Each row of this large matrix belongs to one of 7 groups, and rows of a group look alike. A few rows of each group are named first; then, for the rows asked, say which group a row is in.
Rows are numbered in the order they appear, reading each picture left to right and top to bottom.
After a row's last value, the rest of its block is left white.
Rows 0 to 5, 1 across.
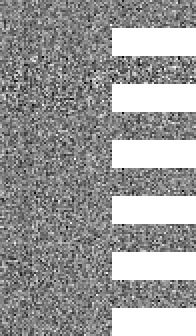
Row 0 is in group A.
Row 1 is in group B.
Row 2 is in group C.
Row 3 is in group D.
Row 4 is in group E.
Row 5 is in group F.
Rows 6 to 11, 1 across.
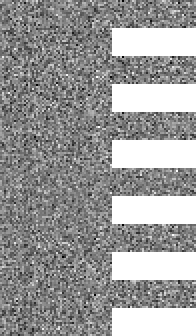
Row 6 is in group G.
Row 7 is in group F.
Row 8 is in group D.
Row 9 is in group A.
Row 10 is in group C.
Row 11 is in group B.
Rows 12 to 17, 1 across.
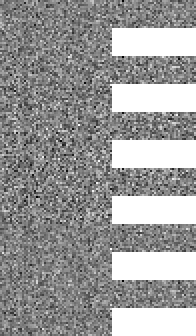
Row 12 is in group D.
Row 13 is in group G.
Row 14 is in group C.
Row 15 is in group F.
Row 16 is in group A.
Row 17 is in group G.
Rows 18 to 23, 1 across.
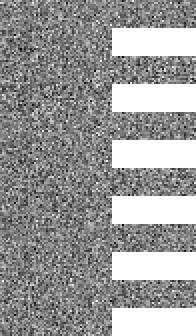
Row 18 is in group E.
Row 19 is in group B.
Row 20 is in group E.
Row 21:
F
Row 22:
D
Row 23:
F
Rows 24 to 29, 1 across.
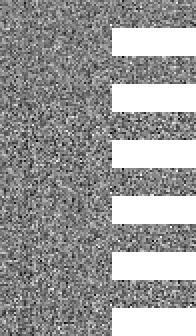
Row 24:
A
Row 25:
G
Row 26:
F
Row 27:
A
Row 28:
E
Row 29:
B
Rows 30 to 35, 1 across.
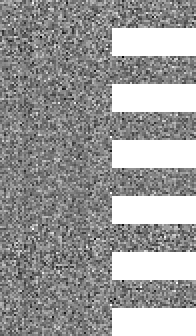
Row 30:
E
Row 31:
C
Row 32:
A
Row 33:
A
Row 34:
B
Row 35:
A
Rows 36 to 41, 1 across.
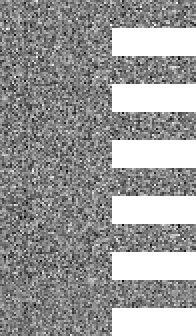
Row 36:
A
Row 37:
G
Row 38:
F
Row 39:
E
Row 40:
G
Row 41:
D
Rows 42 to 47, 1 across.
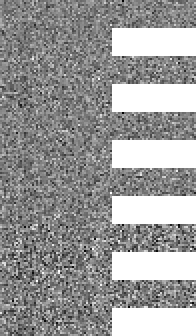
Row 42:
D
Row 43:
E
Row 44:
C
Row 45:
A
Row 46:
B
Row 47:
B
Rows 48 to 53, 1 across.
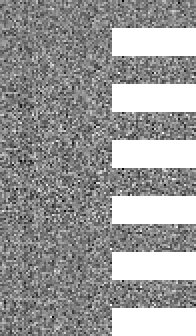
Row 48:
G
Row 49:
E
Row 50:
E
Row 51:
C
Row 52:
A
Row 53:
A
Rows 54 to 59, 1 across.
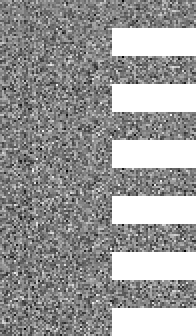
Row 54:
C
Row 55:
G
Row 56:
E
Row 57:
E
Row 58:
G
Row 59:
F
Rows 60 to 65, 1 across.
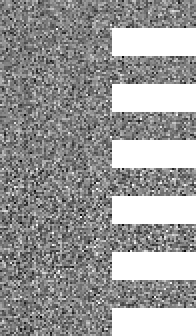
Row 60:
G
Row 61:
D
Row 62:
A
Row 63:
F
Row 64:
B
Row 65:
E
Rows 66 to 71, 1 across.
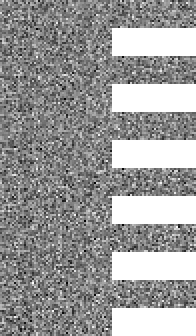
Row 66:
F
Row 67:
C
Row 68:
E
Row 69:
C
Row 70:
B
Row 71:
E
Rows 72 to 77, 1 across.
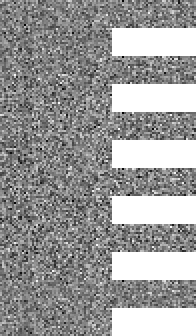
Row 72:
G
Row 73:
C
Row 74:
E
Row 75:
G
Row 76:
F
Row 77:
C
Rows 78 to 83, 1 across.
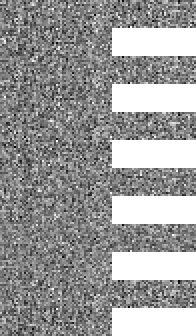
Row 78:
B
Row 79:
B
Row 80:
G
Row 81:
A
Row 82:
C
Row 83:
B
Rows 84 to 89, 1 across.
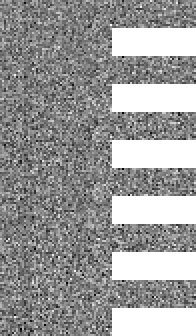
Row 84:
A
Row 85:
C
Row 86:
G
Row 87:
B
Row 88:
D
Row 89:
E
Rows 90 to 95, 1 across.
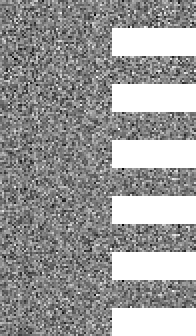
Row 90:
B
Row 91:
F
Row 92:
E
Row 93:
C
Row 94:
G
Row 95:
C
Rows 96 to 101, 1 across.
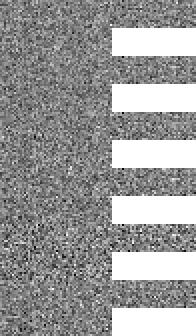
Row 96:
A
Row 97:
G
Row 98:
D
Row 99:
G
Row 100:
F
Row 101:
E
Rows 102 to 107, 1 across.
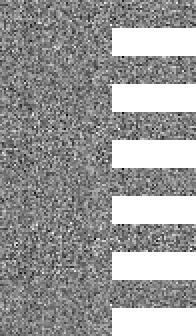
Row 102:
A
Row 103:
G
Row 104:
E
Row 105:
D
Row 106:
B
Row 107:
A
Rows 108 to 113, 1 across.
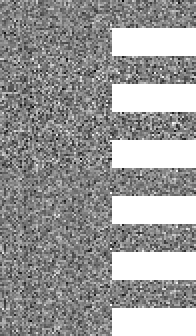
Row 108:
G
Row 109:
E
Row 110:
F
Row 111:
A
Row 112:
A
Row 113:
A
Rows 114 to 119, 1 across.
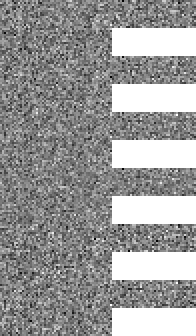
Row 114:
G
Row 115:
F
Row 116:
A
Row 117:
C
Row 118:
B
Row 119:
A
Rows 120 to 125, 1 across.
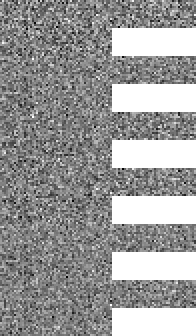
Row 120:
F
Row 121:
E
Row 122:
B
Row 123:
G
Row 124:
E
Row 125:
A
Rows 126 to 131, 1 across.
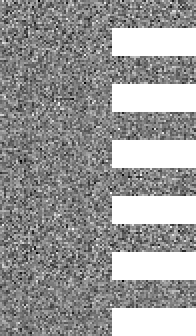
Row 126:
F
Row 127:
B
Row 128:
E
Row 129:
A
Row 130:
F
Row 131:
G
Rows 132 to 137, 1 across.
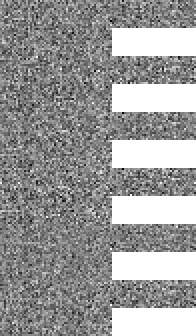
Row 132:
F
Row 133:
B
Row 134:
C
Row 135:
C
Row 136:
A
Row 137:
A
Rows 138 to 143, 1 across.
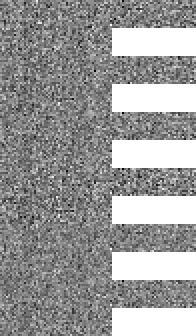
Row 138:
A
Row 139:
B
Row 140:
D
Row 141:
B
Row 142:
A
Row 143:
D
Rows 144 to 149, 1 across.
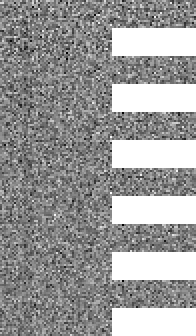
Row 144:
E
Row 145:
E
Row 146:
G
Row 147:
A
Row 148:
C
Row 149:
D
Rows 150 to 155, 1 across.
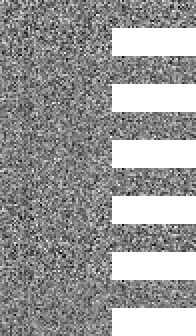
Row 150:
F
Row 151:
C
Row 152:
A
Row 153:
E
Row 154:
C
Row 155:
F
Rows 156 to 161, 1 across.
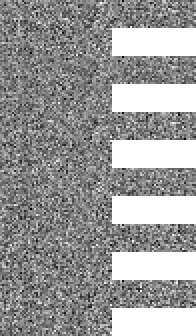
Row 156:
C
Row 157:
C
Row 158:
G
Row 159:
E
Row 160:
F
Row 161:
A
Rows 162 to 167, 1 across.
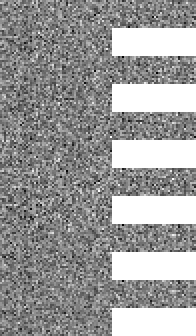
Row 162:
E
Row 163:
B
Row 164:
A
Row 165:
E
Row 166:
G
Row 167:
G
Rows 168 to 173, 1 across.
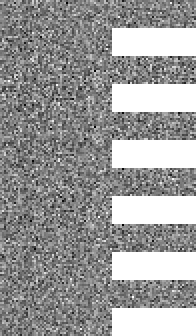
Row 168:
E
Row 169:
B
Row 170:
B
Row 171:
C
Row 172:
D
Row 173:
F
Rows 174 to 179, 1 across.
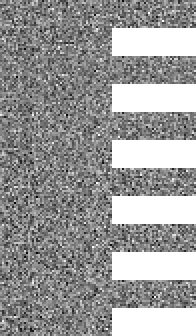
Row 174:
B
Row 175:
C
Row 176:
E
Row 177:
F
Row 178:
F
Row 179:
E
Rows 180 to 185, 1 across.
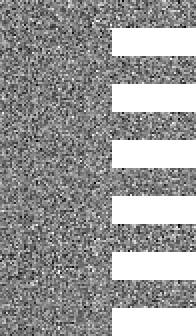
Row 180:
G
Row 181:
F
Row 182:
F
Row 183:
C
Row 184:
B
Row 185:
B
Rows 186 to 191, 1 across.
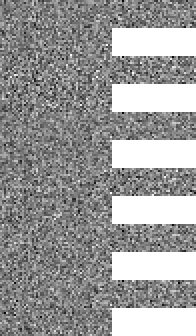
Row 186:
D
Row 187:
F
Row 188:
G
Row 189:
A
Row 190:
F
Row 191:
G
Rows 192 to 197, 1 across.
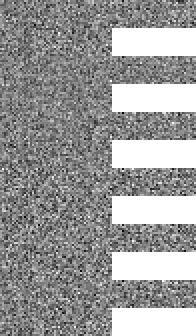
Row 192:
D
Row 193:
A
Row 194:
G
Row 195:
F
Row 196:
F
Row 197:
C
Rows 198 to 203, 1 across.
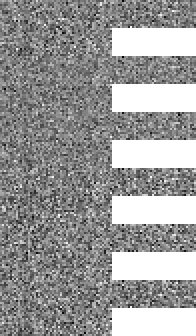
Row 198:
C
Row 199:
G
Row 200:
G
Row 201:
B
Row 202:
F
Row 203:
C
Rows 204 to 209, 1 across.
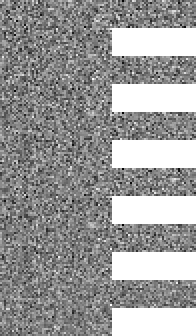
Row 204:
G
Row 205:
F
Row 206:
D
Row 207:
G
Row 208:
D
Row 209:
A
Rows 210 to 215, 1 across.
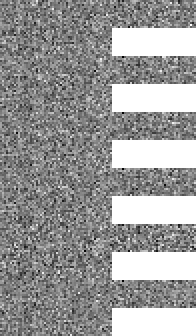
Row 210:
B
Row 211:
C
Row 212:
C
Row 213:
C
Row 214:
B
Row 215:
D
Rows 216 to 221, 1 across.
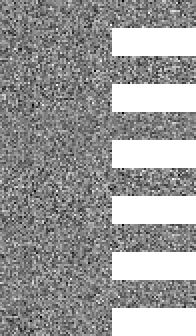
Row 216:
G
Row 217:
B
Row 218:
C
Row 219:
F
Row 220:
D
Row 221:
E
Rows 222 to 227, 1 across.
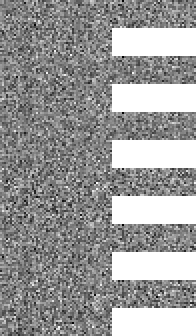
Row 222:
D
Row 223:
C
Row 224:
C
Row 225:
F
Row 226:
D
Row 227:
B
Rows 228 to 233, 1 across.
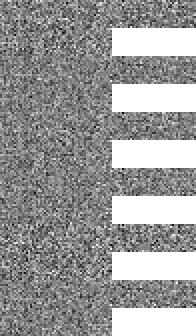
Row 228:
C
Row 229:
A
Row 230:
C
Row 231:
D
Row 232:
F
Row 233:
A
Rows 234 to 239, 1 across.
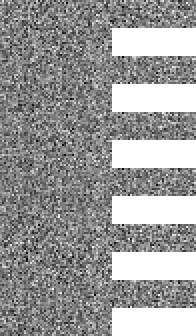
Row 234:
F
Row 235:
B
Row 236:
C
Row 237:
B
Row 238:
F
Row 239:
B
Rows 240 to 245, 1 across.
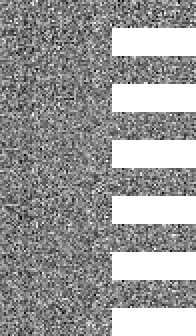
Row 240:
B
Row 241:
B
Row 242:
E
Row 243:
E
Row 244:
G
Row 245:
C
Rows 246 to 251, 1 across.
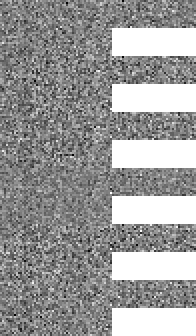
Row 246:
C
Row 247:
D
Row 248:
B
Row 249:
A
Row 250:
A
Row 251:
E
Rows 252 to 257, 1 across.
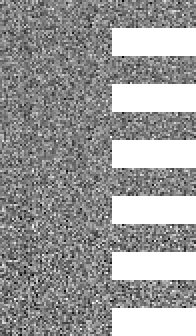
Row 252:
G
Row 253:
C
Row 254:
A
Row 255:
E
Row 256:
E
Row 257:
F
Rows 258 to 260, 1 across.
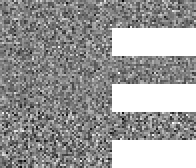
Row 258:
C
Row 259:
E
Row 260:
F
